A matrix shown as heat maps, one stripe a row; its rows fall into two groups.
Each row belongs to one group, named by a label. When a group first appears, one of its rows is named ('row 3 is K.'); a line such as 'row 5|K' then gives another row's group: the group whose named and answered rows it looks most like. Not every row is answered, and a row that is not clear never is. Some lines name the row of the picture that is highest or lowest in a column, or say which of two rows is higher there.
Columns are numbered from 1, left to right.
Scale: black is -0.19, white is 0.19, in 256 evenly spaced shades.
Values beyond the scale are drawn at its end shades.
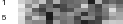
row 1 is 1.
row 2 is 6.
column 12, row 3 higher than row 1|No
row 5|6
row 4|6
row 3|6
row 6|6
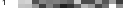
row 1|1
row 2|6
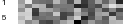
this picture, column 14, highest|2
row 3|1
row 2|6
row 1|1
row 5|1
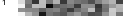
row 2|6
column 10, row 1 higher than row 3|No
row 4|6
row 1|1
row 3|6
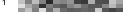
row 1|6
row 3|1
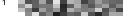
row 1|1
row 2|1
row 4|6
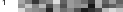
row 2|1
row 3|6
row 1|1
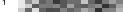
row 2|1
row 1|6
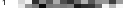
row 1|1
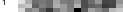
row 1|1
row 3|6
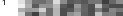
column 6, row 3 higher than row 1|No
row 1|1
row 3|1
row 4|1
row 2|1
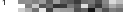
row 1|6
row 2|6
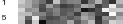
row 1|1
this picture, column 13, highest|3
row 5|6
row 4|6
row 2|6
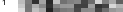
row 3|6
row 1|1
